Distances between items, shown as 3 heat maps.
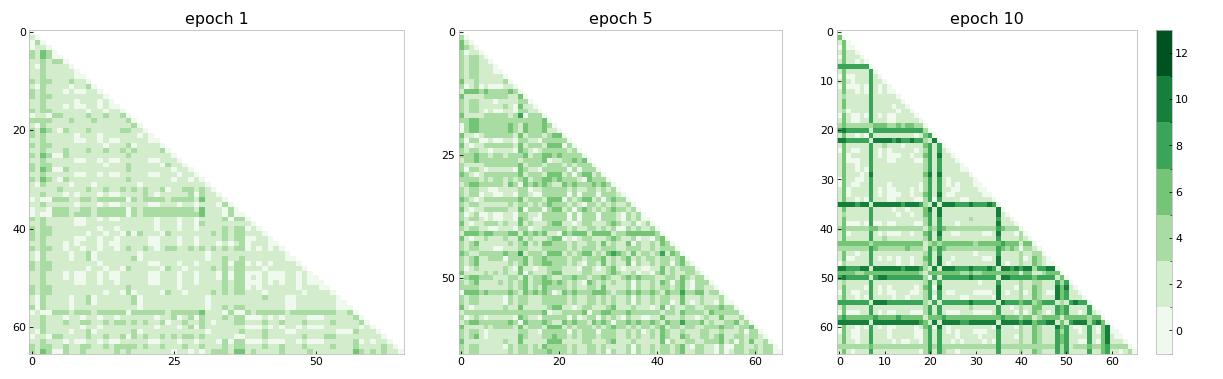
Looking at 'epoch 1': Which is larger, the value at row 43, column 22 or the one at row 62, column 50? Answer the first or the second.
the second
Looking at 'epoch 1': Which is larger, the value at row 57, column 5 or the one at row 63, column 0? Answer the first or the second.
the first
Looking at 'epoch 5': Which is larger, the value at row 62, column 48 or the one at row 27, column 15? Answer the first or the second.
the second
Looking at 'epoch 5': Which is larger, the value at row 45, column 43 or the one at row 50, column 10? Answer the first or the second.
the first
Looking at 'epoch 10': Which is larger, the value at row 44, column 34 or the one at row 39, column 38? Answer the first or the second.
the first
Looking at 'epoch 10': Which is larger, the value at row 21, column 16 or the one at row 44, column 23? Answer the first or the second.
the second
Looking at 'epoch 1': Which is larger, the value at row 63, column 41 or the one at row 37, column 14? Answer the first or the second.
the second
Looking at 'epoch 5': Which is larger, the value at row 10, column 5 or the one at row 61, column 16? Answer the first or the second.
the first
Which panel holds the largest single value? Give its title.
epoch 10
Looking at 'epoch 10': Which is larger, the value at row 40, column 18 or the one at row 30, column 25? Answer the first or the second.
the first
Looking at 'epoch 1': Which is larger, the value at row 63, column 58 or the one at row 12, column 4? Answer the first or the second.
the second
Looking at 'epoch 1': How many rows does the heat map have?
66
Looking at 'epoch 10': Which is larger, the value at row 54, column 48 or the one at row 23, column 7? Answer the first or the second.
the first
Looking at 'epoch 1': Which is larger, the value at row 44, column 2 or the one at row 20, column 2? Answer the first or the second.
the second
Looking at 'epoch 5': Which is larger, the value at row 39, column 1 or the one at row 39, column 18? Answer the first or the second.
the second
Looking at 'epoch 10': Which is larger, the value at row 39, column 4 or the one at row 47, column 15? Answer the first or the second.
the second
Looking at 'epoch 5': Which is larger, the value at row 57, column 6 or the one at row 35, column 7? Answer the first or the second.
the first
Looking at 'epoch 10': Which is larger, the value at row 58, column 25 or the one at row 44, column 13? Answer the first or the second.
the first
